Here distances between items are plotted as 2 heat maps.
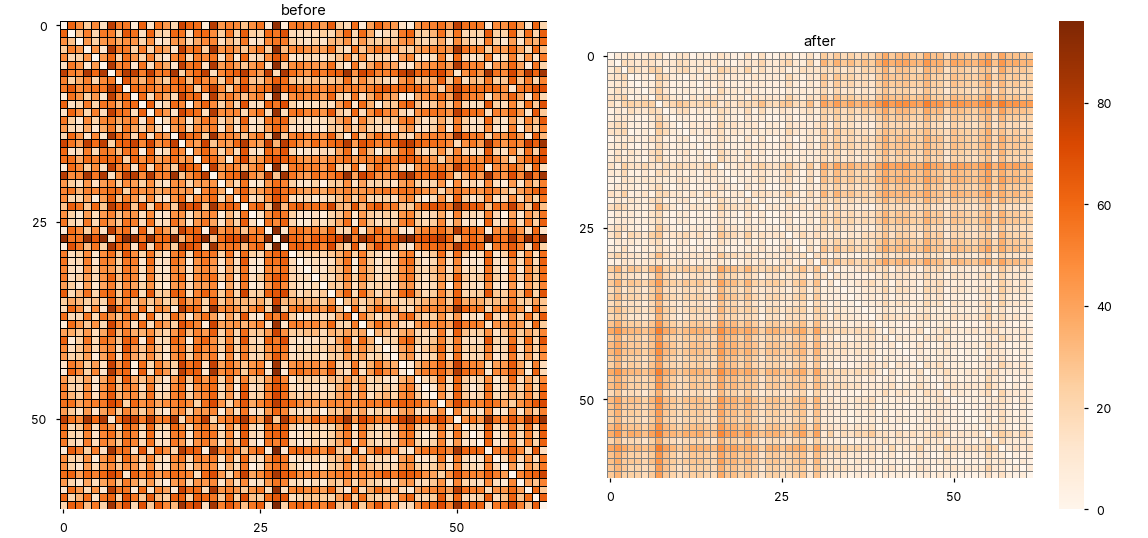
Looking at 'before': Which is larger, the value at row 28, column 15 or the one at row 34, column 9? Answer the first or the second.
the first
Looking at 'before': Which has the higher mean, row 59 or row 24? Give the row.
59
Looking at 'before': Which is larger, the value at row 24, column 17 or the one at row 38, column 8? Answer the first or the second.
the second
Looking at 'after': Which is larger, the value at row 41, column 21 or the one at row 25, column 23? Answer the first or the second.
the first
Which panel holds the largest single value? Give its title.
before
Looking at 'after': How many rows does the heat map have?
62
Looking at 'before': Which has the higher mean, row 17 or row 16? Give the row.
17
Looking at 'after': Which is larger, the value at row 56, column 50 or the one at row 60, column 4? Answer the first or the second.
the second
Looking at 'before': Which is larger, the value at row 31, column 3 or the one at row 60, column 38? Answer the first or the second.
the second
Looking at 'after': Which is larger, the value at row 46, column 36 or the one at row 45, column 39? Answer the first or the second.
the first
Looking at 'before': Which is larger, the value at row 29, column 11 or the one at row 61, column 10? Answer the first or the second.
the second
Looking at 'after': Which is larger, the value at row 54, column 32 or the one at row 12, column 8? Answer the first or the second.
the first
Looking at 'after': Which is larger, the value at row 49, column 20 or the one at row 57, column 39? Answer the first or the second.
the first
